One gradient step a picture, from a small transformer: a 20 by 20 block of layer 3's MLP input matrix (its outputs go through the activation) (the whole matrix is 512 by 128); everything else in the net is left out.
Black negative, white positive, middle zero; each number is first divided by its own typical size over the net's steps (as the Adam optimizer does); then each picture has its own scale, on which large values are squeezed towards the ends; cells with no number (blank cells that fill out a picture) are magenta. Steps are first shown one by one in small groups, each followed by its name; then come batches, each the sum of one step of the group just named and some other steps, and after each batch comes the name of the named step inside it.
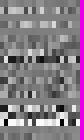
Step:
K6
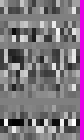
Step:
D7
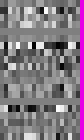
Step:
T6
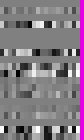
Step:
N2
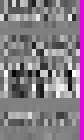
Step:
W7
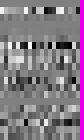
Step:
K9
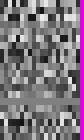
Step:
T6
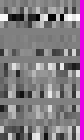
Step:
N2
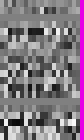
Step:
D7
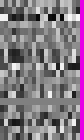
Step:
D7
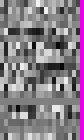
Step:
T6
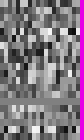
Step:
N2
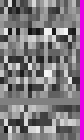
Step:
N2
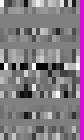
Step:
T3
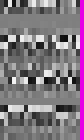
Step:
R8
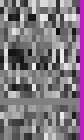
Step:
T3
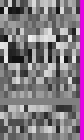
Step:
R8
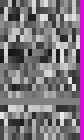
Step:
R8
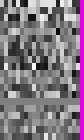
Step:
T3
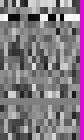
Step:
T3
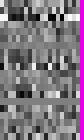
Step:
T3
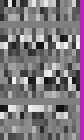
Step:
R8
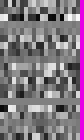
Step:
R8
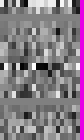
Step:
T3
